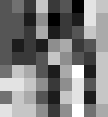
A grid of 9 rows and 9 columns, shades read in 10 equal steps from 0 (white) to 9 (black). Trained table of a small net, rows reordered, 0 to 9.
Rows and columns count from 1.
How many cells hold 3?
9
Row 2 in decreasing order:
9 8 8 7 6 6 4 3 1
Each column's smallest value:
1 1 2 2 2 2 0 1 2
